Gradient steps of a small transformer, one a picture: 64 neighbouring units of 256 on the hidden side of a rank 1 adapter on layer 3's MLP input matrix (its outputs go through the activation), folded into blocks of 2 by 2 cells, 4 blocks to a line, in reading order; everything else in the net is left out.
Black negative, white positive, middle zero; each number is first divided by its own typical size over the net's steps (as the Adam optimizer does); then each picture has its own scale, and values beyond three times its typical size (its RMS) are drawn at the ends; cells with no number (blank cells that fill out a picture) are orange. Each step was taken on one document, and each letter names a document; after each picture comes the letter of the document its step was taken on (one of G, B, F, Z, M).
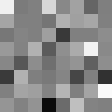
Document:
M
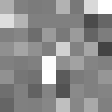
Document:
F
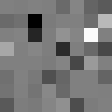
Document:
F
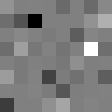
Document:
F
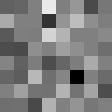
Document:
M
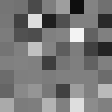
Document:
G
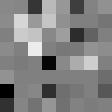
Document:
G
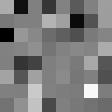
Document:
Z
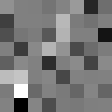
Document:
M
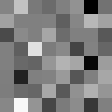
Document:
M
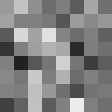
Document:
Z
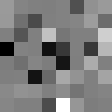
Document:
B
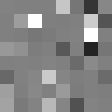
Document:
F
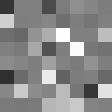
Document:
M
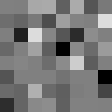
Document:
G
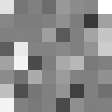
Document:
B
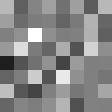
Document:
B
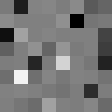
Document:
Z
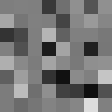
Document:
M
